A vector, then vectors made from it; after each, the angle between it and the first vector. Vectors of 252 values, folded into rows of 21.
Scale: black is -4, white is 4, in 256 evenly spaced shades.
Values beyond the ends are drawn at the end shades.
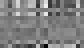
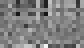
nearly opposite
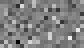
orthogonal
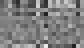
nearly opposite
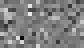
orthogonal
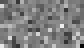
orthogonal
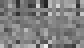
nearly opposite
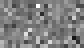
partly opposed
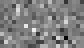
orthogonal
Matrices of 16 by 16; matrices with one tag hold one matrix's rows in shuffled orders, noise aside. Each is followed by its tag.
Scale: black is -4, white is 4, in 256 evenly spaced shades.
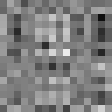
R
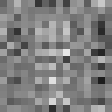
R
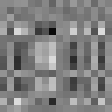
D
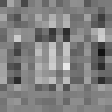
R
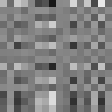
D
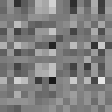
D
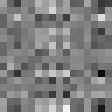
R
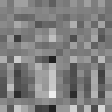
D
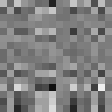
D
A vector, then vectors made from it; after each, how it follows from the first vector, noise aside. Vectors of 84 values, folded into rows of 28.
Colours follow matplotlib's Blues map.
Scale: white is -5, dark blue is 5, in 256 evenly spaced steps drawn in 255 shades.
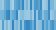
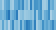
copied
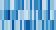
scaled up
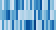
scaled up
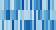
scaled up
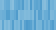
shrunk
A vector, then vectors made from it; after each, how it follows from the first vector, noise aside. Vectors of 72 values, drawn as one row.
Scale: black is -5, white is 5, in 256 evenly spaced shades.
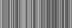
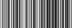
scaled up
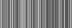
copied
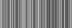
copied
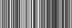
scaled up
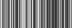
scaled up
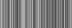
copied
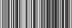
scaled up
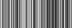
scaled up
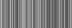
copied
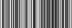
scaled up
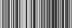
scaled up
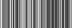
scaled up
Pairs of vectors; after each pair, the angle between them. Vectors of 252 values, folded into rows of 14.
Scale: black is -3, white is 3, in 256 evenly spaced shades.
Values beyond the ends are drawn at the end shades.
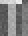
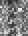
partly opposed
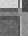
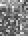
partly aligned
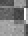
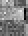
nearly opposite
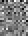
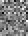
nearly opposite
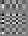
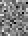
partly opposed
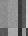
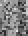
partly aligned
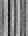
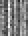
nearly opposite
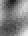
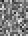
orthogonal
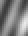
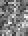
partly aligned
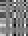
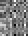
nearly parallel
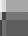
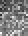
partly opposed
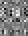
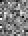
partly opposed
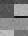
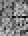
partly aligned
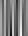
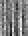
nearly parallel
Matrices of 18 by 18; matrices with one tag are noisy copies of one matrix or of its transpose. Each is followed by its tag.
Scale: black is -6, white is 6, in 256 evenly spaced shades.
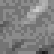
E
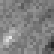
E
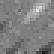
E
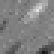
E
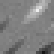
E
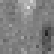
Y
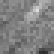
E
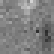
Y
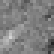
E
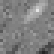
E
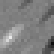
E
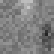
Y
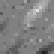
E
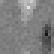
Y
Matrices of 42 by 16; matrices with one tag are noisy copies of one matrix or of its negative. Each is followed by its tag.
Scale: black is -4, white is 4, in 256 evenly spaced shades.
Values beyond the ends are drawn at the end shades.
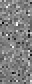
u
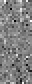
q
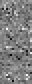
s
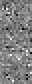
s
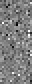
u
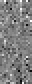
q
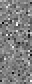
u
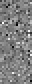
u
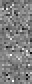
s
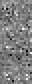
s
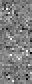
s
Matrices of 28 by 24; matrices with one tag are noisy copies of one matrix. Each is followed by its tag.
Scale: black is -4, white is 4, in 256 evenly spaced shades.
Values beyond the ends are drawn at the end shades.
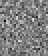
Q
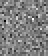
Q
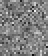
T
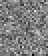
T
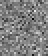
T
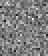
Q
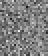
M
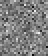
T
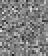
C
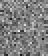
M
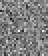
M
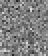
C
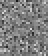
C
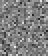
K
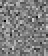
Q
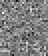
C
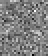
T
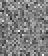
M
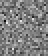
Q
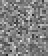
K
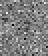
T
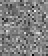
T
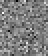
C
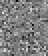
C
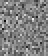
Q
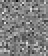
C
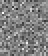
C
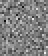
Q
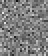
C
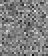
T
